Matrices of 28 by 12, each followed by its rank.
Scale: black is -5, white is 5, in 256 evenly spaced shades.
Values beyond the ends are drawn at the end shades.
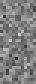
full rank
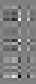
one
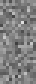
full rank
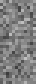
full rank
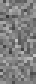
full rank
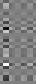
one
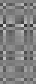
one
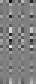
one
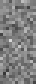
full rank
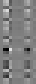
one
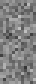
full rank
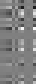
one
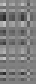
one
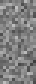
full rank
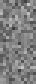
full rank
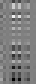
one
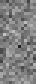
full rank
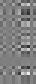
one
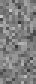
full rank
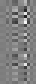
one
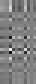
one
